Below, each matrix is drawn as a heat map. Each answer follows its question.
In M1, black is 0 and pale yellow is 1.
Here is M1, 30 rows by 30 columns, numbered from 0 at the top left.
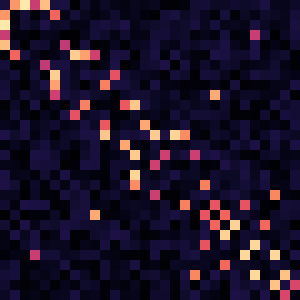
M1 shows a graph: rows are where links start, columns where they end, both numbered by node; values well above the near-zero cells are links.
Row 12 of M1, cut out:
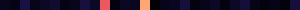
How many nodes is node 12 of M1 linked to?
2
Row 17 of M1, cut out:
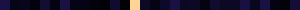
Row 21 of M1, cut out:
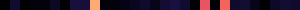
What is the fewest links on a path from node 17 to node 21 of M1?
4
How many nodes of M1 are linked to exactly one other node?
9
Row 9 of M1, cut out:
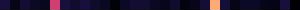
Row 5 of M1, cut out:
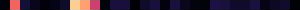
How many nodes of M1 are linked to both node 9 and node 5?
0
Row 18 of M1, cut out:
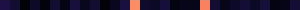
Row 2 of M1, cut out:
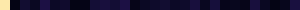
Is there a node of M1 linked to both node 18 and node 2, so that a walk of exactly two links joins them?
no
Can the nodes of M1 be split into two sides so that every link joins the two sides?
no
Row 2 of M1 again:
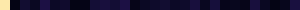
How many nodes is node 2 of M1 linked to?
1
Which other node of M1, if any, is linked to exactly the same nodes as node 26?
node 23
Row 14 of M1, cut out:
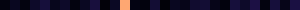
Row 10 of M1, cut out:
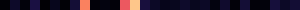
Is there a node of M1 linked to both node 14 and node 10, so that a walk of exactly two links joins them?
yes
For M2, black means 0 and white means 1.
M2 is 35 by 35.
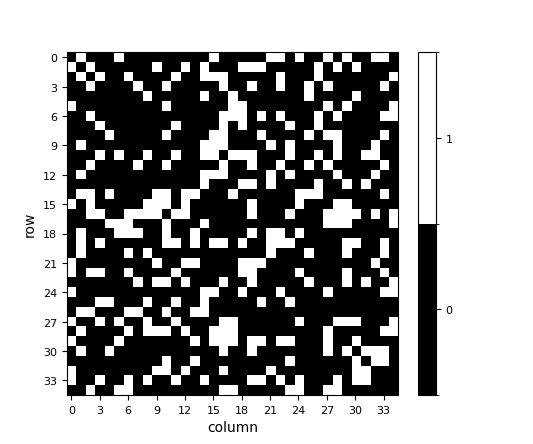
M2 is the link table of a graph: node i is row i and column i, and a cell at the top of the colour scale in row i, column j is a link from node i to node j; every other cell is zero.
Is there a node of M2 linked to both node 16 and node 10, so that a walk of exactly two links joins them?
yes
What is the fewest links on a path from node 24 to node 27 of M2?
1
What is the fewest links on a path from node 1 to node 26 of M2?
1
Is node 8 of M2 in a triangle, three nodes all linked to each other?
yes
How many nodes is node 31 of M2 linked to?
6
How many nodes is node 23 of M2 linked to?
10
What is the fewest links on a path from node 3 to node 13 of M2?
2
